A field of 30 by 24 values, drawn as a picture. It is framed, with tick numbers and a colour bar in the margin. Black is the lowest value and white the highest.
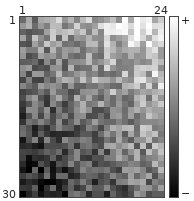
The field climbs toward the top right. No row or column stands out. The bottom left is the ninth with the lowest average. The halves do not mirror each other. There are no regular stripes. The ninth with the highest average is the top right.
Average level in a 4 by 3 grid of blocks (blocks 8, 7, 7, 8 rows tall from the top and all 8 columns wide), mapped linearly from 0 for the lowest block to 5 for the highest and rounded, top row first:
345 / 234 / 123 / 013
